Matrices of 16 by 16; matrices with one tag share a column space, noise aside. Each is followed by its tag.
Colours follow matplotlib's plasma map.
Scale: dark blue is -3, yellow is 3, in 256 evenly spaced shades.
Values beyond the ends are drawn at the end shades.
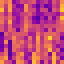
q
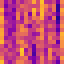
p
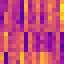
q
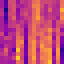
p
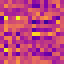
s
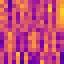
q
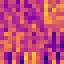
q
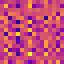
s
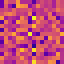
s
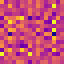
s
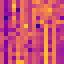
p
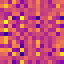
s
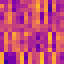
q
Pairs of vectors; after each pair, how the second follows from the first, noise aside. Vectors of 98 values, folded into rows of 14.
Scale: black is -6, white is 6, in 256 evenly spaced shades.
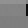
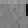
copied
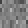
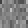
copied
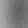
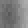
reversed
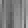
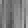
copied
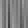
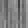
reversed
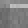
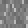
shuffled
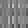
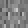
shuffled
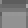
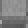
reversed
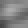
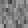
shuffled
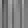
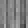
reversed
